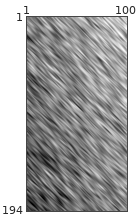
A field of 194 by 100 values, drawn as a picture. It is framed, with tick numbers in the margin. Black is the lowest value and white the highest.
Odd rows or columns: none. Slope: up to the top right. Ninth with the highest average: top right. Histogram: bell-shaped. Mirror symmetry: none. Ninth with the lowest average: bottom left. Grain: diagonal, down to the right.
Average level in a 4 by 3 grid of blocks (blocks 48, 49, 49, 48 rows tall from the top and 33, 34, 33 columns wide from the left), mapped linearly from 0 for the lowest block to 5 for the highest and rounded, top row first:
235
234
123
013
